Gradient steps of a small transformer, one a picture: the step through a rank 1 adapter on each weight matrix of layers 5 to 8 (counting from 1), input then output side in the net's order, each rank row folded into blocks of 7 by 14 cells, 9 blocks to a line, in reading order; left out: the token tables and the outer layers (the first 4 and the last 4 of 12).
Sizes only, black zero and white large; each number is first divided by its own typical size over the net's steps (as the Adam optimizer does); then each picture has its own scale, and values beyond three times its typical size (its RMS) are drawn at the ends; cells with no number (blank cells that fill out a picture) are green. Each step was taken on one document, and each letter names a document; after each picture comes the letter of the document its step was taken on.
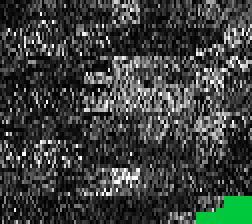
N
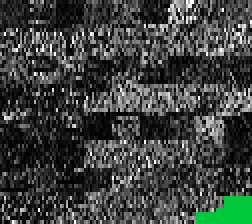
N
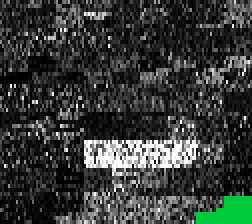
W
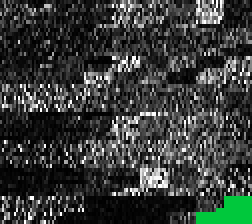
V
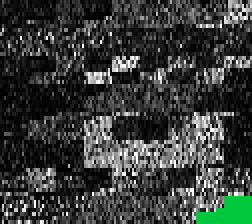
W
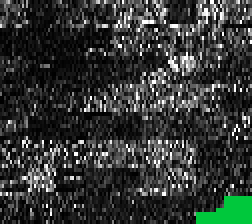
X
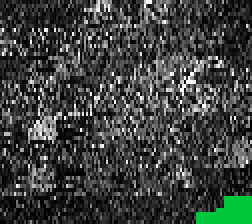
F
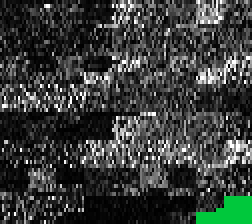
V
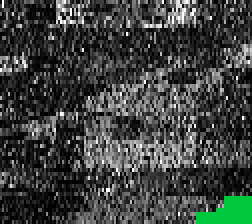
W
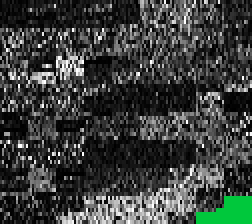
F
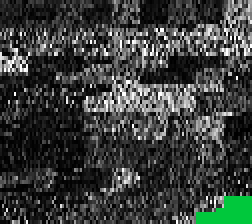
N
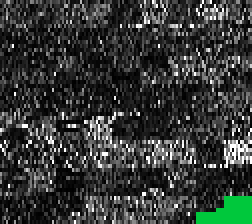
X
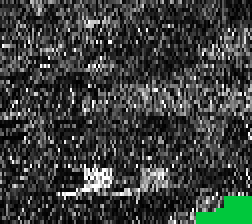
N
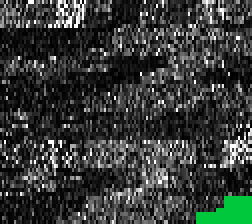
X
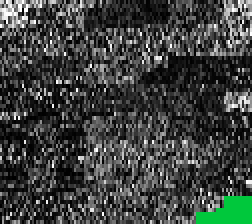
N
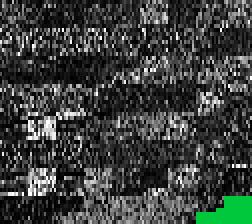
F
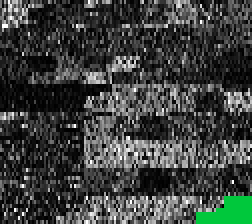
W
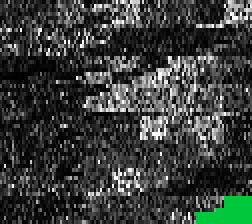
W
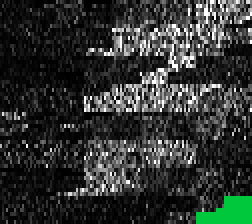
X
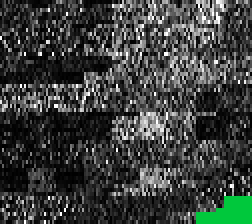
V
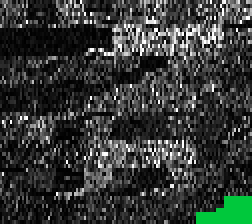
X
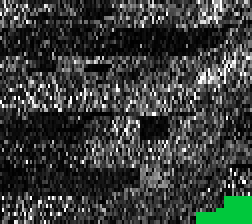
V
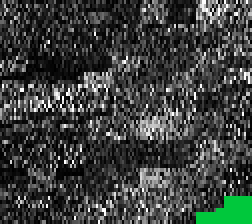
V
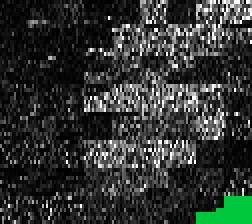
X
